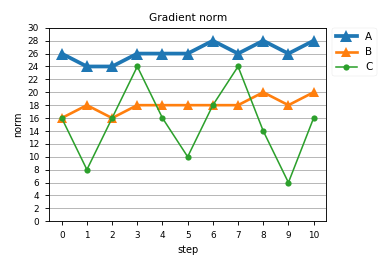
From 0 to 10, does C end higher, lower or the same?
the same
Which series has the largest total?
A
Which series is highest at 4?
A
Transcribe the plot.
Title: Gradient norm
x-axis: step, ticks 0 1 2 3 4 5 6 7 8 9 10
y-axis: norm, ticks 0 2 4 6 8 10 12 14 16 18 20 22 24 26 28 30
Legend: A, B, C
Values:
A: 26 24 24 26 26 26 28 26 28 26 28
B: 16 18 16 18 18 18 18 18 20 18 20
C: 16 8 16 24 16 10 18 24 14 6 16
